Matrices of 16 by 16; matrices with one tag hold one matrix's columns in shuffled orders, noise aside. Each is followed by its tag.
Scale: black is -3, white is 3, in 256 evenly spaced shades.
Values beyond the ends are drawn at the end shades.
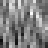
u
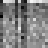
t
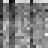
t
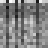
t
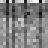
t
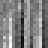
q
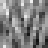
u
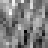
u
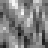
u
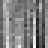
q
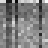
t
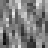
u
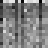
t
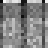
t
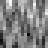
u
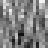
u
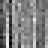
q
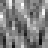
u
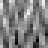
u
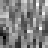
u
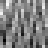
u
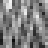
u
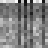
t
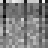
t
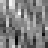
u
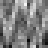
u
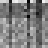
t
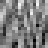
u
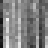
q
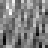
u
